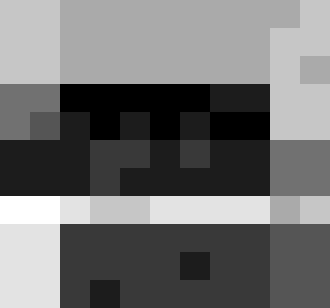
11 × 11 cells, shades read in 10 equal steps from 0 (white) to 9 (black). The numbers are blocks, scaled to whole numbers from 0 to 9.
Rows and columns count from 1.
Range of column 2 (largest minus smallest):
8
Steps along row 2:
same up same same same same same same down same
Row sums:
30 29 30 75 75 79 81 14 63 64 64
